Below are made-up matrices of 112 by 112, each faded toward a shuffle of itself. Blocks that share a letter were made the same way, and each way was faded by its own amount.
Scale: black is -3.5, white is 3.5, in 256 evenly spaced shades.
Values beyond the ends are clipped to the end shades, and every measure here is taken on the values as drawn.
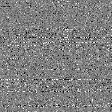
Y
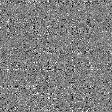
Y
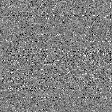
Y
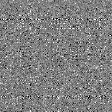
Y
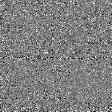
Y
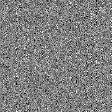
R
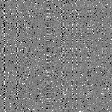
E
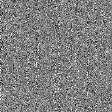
R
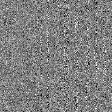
R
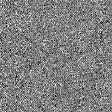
R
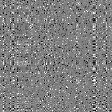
E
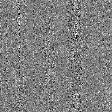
R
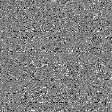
Y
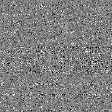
Y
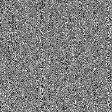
R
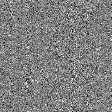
R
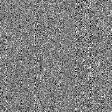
R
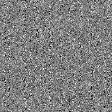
R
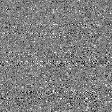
Y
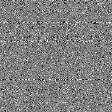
Y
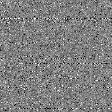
Y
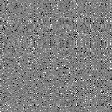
E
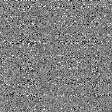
Y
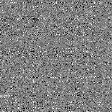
Y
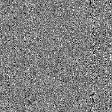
R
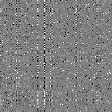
E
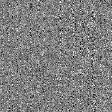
R
